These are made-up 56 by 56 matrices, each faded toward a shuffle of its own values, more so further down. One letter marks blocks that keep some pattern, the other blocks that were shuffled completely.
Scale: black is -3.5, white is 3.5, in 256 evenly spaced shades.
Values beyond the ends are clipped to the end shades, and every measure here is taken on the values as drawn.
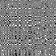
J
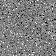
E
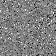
E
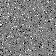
E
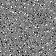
E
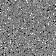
E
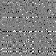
J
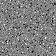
E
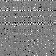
J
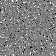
E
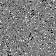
E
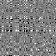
J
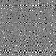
J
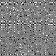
J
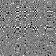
J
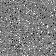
E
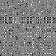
J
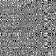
J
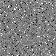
E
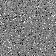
E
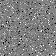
E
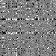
J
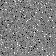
E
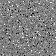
E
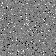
E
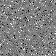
E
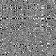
J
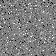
E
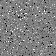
E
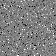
E
